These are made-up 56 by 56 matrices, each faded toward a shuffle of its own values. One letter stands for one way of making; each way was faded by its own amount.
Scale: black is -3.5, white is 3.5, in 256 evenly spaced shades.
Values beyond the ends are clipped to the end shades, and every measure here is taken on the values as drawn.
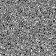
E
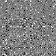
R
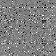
R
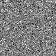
E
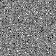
E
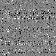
R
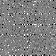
R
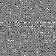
R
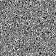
E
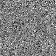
E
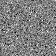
E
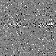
R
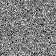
E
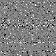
R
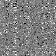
R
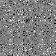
R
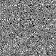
E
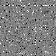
R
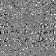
R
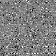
R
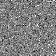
E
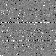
R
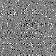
R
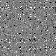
R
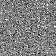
E
